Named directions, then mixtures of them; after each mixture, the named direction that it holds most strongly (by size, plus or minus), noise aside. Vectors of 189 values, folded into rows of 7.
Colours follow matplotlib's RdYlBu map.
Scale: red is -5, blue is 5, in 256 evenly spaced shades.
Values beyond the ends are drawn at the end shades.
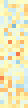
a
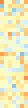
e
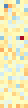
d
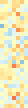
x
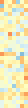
e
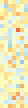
x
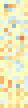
a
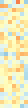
e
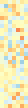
x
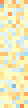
e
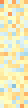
e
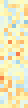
a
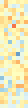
a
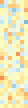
a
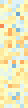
x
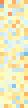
e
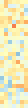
a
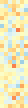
x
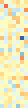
d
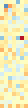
d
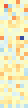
d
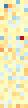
d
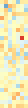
d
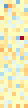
d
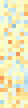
a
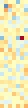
d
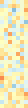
a
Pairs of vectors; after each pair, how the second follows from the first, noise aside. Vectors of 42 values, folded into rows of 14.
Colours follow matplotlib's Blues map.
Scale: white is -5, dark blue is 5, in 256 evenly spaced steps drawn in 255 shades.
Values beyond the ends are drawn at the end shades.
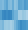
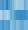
reversed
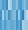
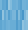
shrunk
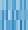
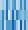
scaled up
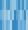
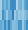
reversed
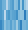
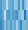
copied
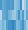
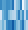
scaled up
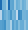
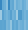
shrunk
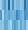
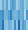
reversed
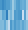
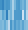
copied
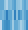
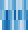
scaled up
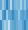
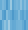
shrunk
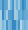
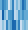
scaled up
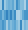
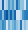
scaled up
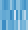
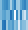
scaled up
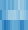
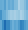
copied
